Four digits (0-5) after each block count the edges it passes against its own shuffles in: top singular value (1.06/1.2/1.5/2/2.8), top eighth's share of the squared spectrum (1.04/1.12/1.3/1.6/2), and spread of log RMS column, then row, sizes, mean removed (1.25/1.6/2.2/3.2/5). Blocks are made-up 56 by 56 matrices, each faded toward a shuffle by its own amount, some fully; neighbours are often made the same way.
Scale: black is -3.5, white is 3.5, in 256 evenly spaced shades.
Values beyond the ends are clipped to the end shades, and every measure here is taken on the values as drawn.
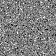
0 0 0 0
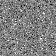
0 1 0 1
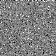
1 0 0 0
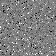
0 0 0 0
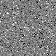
2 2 0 0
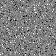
2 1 0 0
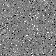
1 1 0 0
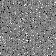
2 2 0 0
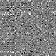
4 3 2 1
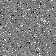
1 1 0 0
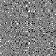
4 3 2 1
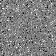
2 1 0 0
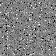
1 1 1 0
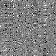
4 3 2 2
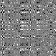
4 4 3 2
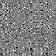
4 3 1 2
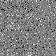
3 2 0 0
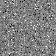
0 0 1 0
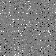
2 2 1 1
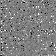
2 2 1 1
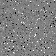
1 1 0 0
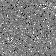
0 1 0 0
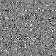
3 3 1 2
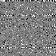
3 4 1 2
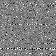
2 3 0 2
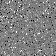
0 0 0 0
